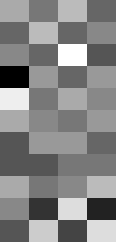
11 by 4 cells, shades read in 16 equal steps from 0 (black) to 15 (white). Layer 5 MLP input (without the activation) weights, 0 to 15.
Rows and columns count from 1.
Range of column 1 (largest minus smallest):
14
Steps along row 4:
up down up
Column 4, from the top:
6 8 5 9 8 9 6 7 11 2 13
